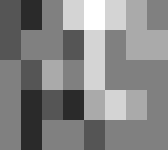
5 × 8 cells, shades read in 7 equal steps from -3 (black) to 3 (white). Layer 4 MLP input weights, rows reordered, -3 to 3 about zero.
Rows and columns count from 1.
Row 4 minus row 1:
1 0 -1 -4 -2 0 0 0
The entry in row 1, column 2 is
-2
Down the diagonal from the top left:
-1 0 1 -2 -1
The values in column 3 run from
-1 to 1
